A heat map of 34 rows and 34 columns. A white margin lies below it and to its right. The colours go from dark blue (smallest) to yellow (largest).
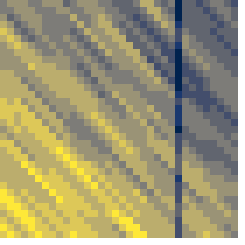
Average level on the scale: 60%. Ninth with the highest average: bottom left. Odd lines: column 26. Mirror symmetry: none. Slope: up to the bottom left. Ninth with the lowest average: top right. Grain: diagonal, down to the right.
